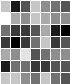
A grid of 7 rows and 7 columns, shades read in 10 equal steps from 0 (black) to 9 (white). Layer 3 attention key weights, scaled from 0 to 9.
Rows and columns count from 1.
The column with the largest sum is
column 5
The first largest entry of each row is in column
1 1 5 5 3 2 1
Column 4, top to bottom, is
7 7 3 4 3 2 4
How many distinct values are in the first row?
5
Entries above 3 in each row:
4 7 2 2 6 2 6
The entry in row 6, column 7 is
3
